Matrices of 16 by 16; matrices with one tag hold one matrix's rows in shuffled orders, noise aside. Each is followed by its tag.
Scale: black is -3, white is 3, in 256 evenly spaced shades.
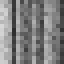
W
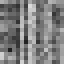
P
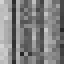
W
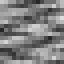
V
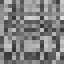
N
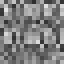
N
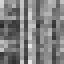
P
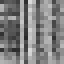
P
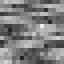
V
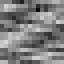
V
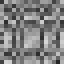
N
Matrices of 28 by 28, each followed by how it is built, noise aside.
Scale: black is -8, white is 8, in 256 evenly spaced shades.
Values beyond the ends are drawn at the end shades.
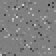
sparse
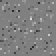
sparse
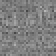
low rank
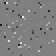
sparse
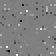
sparse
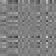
low rank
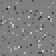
sparse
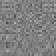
low rank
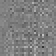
low rank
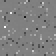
sparse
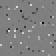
sparse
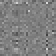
low rank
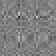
low rank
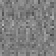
low rank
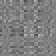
low rank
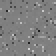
sparse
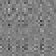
low rank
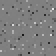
sparse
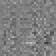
low rank
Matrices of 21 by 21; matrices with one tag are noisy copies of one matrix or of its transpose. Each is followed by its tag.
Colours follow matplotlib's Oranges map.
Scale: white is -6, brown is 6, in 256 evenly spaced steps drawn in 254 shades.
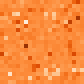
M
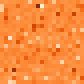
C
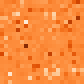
M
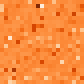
C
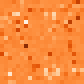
M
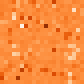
M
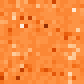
M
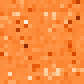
M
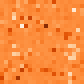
M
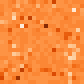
M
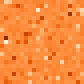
C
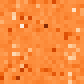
M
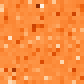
C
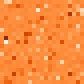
C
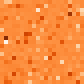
C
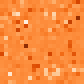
M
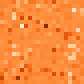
M
